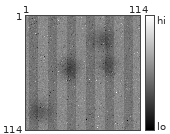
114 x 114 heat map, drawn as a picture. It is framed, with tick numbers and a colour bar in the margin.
There are four dips. Overall the values sit about 50% of the way up the scale. Stripes running up and down repeat 6 times from left to right. There is no overall slope.
